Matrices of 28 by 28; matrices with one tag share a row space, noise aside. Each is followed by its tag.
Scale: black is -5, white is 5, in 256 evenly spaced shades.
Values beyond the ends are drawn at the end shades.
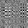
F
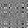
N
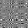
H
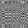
F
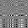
H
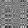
F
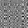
N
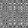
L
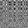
L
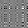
N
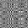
H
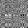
F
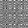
L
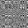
F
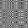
H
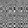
L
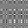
L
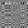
F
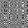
N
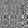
N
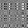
N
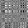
F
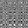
L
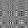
H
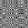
H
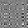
N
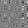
N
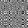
N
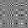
H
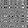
N
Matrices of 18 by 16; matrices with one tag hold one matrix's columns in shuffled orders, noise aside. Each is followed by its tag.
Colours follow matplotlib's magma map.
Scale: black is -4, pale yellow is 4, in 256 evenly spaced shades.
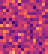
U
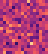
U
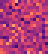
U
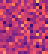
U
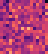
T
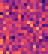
T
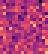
T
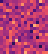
U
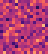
U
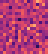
U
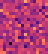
U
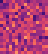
T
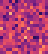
T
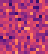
T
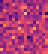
T
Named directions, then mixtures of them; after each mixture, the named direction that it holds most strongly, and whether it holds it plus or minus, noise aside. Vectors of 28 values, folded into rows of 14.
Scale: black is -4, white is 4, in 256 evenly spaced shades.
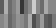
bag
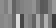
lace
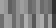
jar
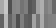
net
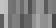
net, plus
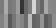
bag, plus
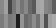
lace, minus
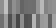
net, plus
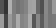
net, minus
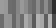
jar, plus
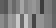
net, minus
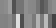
lace, plus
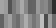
jar, plus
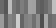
lace, plus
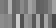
lace, plus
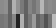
lace, minus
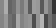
jar, plus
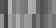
net, minus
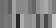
lace, minus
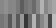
jar, minus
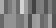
bag, minus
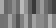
bag, minus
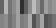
bag, plus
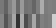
lace, minus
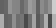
jar, minus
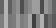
bag, plus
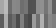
net, plus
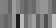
lace, minus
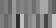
lace, minus
